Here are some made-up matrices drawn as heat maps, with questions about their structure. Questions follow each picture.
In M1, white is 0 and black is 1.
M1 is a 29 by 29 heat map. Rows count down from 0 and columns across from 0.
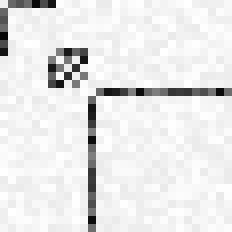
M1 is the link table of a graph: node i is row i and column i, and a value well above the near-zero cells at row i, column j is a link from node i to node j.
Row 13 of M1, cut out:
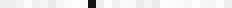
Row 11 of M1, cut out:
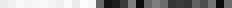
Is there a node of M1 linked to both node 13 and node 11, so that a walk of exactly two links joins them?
no
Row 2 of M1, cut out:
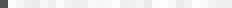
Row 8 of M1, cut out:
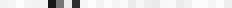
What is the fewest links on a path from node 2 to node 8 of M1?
3
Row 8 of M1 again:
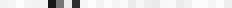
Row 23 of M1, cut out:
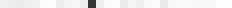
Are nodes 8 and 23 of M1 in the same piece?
no
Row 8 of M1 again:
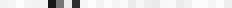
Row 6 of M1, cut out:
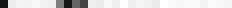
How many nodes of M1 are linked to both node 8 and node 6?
2
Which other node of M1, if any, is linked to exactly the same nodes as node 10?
node 8
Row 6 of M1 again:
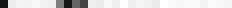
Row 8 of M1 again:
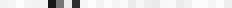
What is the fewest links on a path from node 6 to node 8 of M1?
1
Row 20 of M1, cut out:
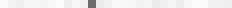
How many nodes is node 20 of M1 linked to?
1
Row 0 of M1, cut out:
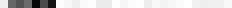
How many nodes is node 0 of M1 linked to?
6
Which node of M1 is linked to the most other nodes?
node 11
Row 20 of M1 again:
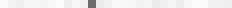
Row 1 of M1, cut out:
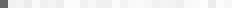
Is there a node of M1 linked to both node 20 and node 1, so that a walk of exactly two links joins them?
no
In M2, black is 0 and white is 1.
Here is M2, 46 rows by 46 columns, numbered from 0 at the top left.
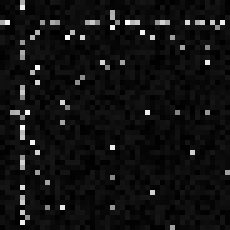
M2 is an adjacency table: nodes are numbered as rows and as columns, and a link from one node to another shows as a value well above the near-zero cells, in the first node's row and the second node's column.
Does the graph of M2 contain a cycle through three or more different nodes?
no
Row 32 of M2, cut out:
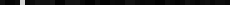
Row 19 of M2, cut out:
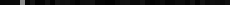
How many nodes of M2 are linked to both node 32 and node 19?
1
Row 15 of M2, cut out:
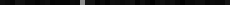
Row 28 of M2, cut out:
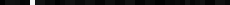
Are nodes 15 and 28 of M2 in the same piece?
yes
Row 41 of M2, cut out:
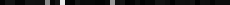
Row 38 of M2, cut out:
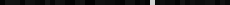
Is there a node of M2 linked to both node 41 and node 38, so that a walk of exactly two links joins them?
no
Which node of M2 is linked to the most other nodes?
node 4
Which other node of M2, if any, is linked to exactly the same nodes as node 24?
node 20
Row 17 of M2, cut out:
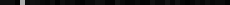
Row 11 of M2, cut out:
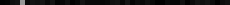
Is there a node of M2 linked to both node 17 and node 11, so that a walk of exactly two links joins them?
yes
